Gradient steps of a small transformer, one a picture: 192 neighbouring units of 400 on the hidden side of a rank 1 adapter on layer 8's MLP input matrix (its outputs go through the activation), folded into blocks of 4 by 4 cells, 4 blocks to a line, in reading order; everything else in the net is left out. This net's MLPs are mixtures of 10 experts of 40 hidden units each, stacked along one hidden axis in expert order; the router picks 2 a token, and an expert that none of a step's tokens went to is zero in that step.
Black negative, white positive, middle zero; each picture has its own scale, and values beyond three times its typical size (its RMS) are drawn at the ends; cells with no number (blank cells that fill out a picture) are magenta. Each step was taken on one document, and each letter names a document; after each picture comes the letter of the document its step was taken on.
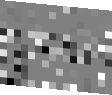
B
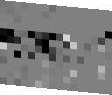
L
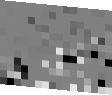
B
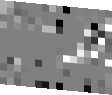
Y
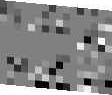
Y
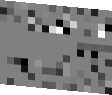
Y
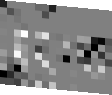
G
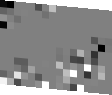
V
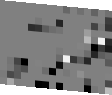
Y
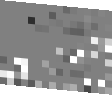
B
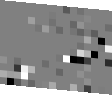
B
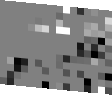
Y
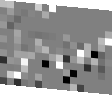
V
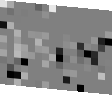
V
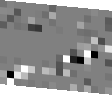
B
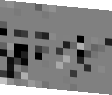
G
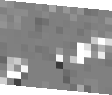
V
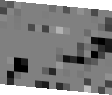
Y
